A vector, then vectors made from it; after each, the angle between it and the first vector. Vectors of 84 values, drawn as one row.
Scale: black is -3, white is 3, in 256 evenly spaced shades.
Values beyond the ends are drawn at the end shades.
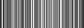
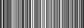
nearly parallel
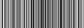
nearly opposite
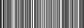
nearly parallel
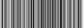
nearly opposite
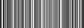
nearly parallel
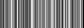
partly aligned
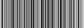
nearly opposite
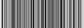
nearly opposite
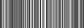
partly aligned
